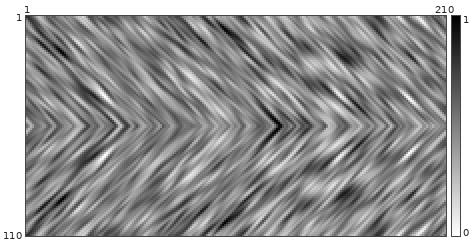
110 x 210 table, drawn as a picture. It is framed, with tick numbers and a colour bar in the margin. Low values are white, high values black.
Overall the values sit about 50% of the way up the scale. It is mirror symmetric from top to bottom. The values follow a bell shape. There is no overall slope.
